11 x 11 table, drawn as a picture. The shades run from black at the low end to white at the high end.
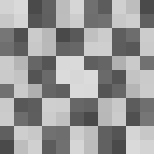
The field is checkered. There is no overall slope. Overall the values sit about 60% of the way up the scale. A half turn leaves it unchanged.
